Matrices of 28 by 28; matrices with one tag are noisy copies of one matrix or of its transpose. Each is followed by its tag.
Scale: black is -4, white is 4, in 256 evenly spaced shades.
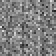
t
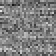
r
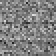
t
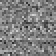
t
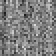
r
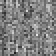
r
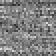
r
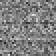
t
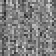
r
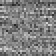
r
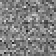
t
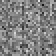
t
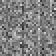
t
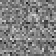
t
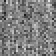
r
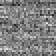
r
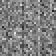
t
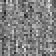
r
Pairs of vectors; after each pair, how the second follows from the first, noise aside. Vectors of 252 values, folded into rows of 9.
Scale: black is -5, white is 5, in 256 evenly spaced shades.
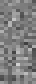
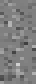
partly zeroed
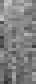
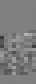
partly zeroed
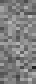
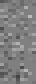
partly zeroed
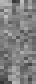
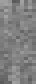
shrunk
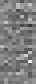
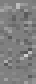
partly zeroed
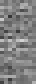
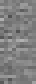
shrunk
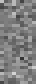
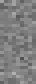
shrunk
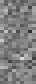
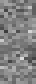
sign-scrambled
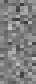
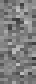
sign-scrambled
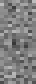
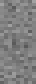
shrunk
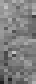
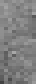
shrunk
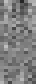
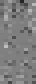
partly zeroed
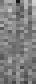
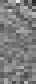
sign-scrambled
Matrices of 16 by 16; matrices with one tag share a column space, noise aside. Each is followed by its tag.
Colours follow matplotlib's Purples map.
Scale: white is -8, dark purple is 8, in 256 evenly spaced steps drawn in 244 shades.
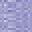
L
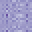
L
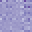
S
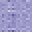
L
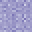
L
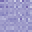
S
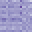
S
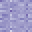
L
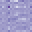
S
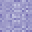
L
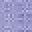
L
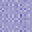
L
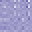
S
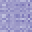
L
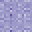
L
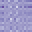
S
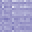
S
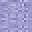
L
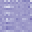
S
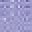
S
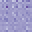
S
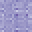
L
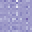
S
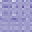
S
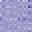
S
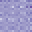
S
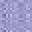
L
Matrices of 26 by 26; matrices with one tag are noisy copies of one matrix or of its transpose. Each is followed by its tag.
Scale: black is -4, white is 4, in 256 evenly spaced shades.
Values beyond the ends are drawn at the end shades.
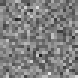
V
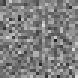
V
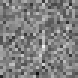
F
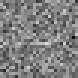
F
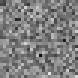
V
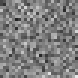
V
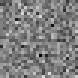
V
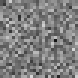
V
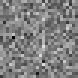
F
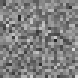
V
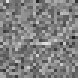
F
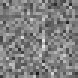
F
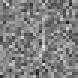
F
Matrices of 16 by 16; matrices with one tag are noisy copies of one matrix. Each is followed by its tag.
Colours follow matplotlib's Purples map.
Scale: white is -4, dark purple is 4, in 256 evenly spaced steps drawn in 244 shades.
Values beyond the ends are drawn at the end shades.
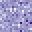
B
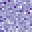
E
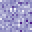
B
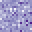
B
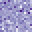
E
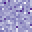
E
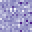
B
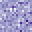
B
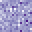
B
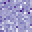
E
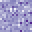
B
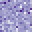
E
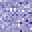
B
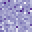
E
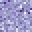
E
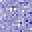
B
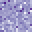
E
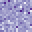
E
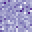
E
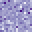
E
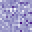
B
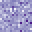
B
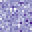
B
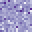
E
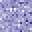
B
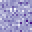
B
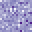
B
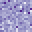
E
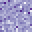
E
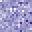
B
